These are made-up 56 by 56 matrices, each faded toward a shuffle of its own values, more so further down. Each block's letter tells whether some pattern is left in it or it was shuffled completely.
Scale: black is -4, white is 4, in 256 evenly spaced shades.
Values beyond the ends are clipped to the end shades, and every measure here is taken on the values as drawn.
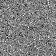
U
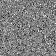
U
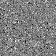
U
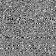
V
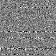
V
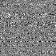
V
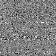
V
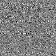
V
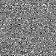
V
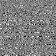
V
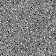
U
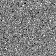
U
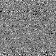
V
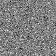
U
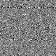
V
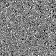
U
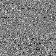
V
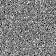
U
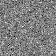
U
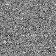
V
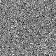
U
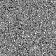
U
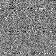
V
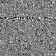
V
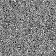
U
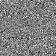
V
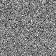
U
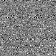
V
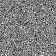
U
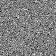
U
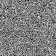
U
